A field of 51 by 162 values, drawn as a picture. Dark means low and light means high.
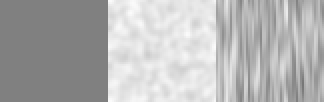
It is made of 1 by 3 panels. Panel 1,1: middling, flat. Panel 1,2: very high, blotchy, faint in contrast. Panel 1,3: high, streaked downward.
